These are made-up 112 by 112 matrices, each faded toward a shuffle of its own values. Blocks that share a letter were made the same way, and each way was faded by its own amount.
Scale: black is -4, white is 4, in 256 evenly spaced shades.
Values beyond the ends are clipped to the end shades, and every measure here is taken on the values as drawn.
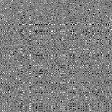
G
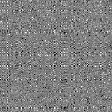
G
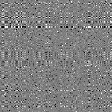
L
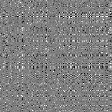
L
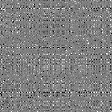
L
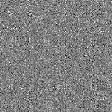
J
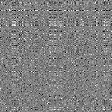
G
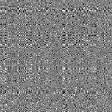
G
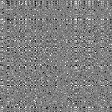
L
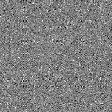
J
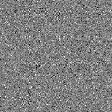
J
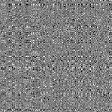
G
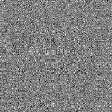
J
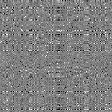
L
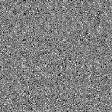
J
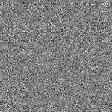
J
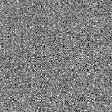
J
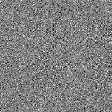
J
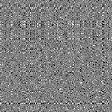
G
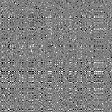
L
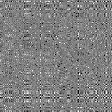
L
